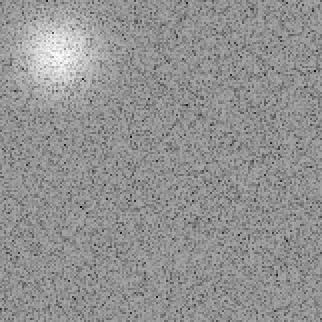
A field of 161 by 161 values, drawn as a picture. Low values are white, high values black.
Ninth with the lowest average: top left. Stripes: none. Average level on the scale: 40%. Odd rows or columns: none. Mirror symmetry: none. Dips: one, in the top left.
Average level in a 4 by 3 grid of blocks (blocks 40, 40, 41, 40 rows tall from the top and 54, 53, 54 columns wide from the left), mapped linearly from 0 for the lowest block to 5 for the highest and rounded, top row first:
055 | 455 | 555 | 555
